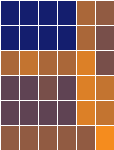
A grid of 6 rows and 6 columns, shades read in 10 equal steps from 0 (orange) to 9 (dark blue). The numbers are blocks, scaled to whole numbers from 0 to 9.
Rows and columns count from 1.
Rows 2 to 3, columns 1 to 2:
9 9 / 3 2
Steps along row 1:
same same same down up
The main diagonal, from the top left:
9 9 3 6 1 0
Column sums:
37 36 36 37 13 18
